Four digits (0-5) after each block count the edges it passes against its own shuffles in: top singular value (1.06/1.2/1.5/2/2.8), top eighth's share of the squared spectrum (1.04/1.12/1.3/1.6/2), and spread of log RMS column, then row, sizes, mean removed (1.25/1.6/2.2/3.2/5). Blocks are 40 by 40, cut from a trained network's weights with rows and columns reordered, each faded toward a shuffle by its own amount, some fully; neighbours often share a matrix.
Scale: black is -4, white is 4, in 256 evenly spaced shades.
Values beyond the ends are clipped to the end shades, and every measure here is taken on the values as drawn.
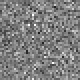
0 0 0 0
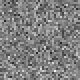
1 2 0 0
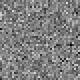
2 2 0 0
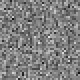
1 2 0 0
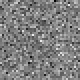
0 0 0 0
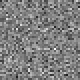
3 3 1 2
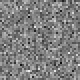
0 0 0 0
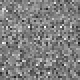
2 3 1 2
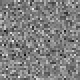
2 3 1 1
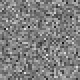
1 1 0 0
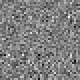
2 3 1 1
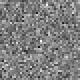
0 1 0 0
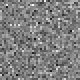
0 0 0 0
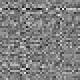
4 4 1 2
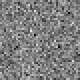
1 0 0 0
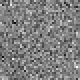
2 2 0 1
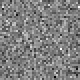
0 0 0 0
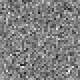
1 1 0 0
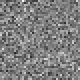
2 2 0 0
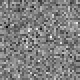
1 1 0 0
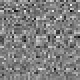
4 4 1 3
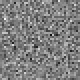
0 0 0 0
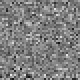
3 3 0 2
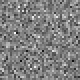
0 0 0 1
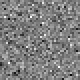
0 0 0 0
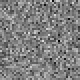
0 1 0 0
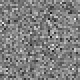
0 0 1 0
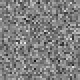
1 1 1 0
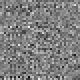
3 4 1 2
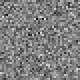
2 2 0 0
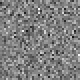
2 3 1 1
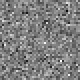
0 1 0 0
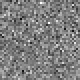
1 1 0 0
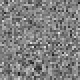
2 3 0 1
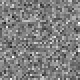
2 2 0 0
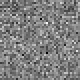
2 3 1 1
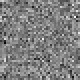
2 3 2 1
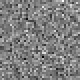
2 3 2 0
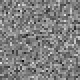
0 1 0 0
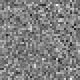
2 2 1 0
